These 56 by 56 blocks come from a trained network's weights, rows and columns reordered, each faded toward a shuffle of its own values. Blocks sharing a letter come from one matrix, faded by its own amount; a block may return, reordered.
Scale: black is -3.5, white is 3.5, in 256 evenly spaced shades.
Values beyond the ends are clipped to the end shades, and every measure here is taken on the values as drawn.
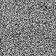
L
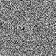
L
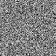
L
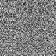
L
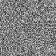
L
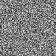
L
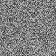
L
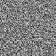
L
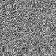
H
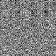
H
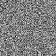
L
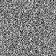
L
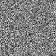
H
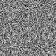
L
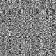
H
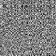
H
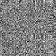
H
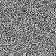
L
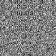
H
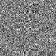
H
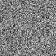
L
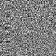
H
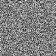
L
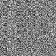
H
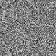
L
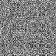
H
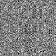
H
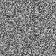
L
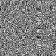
H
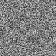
L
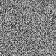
L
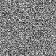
L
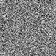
L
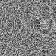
L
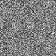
L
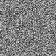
L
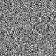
H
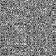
H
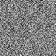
L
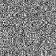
H
